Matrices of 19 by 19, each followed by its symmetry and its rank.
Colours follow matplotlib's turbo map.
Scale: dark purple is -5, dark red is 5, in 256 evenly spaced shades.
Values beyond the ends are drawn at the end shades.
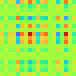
neither, rank one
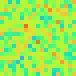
neither, full rank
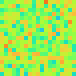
neither, full rank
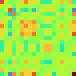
symmetric, rank three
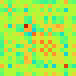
symmetric, rank three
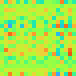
neither, rank three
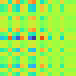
neither, rank one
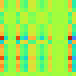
neither, rank one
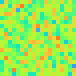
neither, full rank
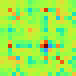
symmetric, rank three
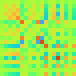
symmetric, rank three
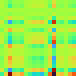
neither, rank one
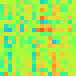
neither, rank three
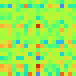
neither, rank three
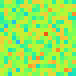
neither, full rank
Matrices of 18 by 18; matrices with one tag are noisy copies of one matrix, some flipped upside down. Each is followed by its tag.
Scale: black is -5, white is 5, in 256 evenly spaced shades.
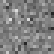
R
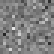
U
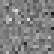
R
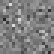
U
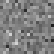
R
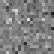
R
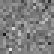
U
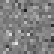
R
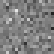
R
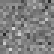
U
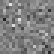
U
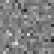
R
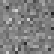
R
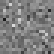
U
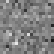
R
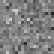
R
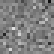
U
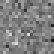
R
